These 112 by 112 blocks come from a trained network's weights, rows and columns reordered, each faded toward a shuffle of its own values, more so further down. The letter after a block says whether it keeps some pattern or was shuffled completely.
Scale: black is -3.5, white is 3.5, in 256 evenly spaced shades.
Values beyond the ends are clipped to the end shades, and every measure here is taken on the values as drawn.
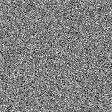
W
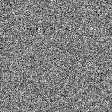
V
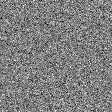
W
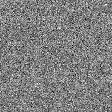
V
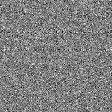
V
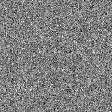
V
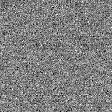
V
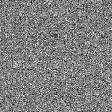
V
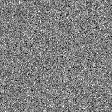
V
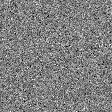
W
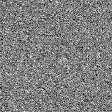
V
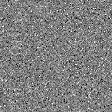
V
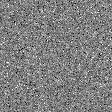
W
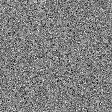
W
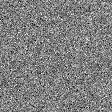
W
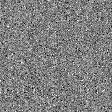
V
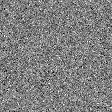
W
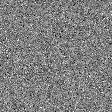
W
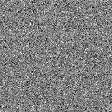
V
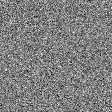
W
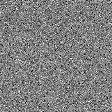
V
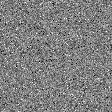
W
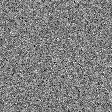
W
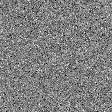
W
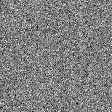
V
